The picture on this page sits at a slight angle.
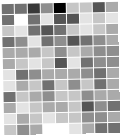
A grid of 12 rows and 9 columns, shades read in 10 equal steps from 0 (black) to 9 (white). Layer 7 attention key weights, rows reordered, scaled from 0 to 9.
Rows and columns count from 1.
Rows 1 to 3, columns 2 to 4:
4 2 5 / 9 4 8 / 8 4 3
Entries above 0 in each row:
8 9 9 9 9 9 9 9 9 9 9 9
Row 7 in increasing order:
4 4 5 5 6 6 6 6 8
